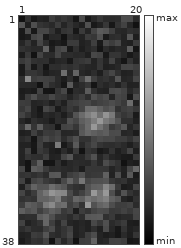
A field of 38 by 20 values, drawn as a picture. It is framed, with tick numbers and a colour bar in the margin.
Three bumps rise from the field. No row or column stands out. Overall the values sit about 20% of the way up the scale. The values are skewed, with a long tail toward high values. The halves do not mirror each other.
